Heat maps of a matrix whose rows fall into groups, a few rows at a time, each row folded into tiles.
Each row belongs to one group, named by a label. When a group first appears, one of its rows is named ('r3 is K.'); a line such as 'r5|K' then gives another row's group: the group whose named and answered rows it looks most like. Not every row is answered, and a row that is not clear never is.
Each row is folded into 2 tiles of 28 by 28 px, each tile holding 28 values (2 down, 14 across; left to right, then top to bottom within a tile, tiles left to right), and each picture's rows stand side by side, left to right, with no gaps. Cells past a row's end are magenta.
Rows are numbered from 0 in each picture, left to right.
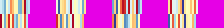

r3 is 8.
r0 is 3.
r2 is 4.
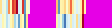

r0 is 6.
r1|6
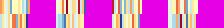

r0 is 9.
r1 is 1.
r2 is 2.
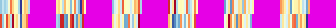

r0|3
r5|9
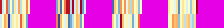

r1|4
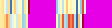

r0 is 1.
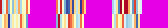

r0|2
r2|6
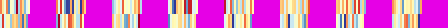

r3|6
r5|1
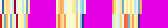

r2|9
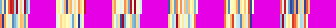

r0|4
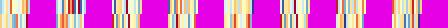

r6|2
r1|6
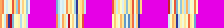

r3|2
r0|1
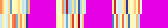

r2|8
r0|9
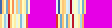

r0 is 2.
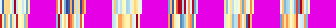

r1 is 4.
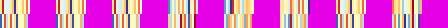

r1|8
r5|1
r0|8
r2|8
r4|6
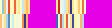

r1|8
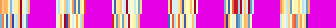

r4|4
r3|8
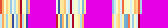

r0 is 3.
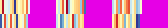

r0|8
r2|6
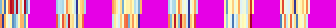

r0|4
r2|9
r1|3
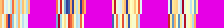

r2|8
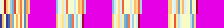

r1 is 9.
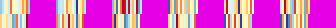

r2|4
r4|8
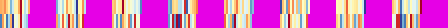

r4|1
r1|3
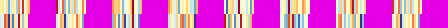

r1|2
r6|6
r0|1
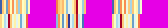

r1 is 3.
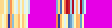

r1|4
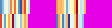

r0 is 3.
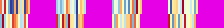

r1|3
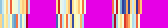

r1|8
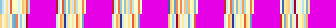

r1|2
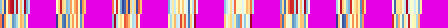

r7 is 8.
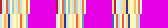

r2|8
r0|2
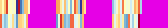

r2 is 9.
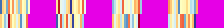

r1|8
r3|9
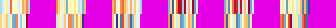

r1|9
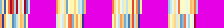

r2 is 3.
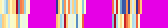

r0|6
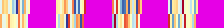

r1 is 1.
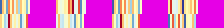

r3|8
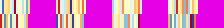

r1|8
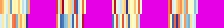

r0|9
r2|8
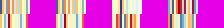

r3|4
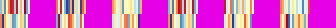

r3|4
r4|2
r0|4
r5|1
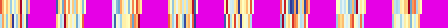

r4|8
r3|3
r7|6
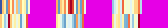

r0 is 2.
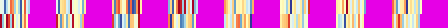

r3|4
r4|9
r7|3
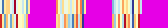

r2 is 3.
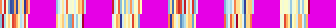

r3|4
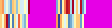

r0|1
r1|4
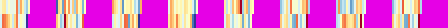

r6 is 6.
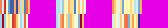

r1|6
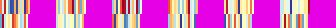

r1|6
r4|8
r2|4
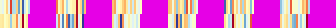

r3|1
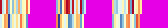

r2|6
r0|2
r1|4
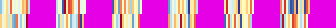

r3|3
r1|6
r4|8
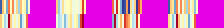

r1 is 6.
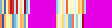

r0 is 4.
